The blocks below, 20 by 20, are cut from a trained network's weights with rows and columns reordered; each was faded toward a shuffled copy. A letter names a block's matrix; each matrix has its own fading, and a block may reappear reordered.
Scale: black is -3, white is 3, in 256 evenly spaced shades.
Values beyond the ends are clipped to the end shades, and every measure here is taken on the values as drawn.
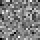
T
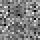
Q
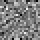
Q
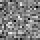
T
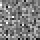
Q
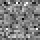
Q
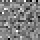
Q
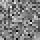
T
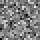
T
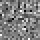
Q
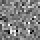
Q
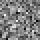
Q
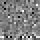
Q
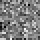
Q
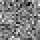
T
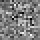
Q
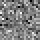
T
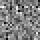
Q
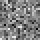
T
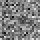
T
